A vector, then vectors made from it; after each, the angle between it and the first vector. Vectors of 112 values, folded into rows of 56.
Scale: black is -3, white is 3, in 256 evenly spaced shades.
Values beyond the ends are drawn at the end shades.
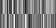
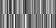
nearly parallel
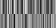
nearly opposite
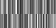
partly opposed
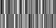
partly aligned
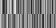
partly opposed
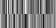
nearly opposite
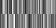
nearly parallel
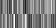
nearly parallel
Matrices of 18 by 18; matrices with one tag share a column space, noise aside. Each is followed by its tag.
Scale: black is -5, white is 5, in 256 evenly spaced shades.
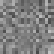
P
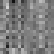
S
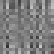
S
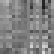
S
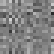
P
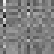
P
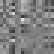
P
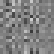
P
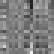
S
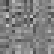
P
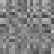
P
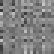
P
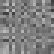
P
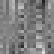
S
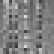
S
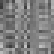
S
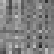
S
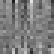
S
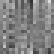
S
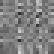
P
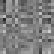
P
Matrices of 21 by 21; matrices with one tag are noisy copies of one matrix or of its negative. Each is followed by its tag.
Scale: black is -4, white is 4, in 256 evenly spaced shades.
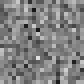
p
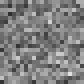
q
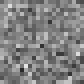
q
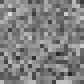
q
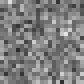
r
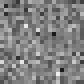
p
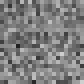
q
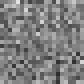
p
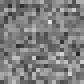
q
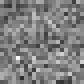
q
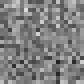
p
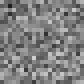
q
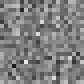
p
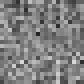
p
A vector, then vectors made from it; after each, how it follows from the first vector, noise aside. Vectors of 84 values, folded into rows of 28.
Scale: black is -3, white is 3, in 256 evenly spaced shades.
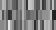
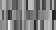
copied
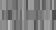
shrunk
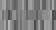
shrunk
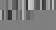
partly zeroed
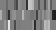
partly zeroed
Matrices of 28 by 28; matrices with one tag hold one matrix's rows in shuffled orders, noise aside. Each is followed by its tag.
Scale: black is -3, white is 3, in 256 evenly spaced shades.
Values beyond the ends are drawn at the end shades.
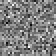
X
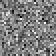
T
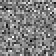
X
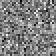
T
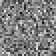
T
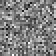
X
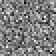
T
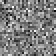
X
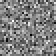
X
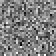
T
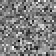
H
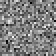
X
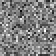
T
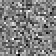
H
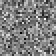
T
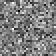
H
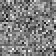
X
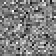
H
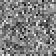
T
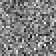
T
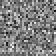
X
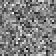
H
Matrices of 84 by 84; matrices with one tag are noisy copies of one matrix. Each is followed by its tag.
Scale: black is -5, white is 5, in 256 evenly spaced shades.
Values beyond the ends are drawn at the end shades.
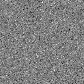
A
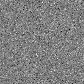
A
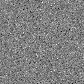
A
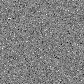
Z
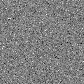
Z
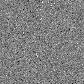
A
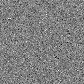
Z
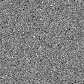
A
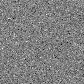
Z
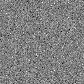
A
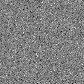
A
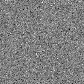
A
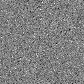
A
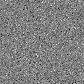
A
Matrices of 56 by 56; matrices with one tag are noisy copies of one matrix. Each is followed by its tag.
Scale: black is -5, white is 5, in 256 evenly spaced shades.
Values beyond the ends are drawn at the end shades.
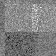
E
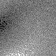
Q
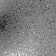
Q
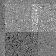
E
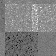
E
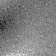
Q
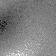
Q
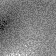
Q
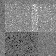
E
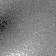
Q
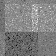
E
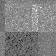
E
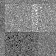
E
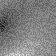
Q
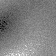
Q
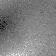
Q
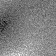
Q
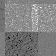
E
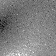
Q
